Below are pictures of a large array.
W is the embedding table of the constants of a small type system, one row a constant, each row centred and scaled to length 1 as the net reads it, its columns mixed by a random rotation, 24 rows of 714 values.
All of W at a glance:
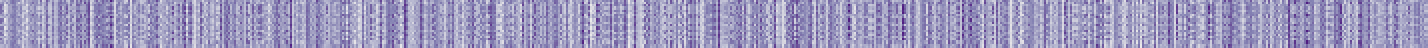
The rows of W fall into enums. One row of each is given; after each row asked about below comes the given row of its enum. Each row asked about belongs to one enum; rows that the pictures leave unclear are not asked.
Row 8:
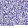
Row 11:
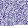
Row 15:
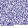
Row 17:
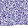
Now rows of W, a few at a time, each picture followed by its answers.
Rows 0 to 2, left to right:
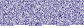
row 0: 8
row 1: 15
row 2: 17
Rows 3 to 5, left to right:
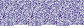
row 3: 11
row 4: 11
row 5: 17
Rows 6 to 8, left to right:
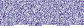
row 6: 11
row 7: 15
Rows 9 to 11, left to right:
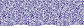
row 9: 17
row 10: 17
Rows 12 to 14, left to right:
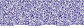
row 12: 8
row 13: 17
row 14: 17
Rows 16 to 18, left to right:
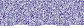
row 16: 11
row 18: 8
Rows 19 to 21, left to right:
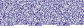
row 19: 11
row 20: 15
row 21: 15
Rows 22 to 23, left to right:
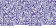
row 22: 8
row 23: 8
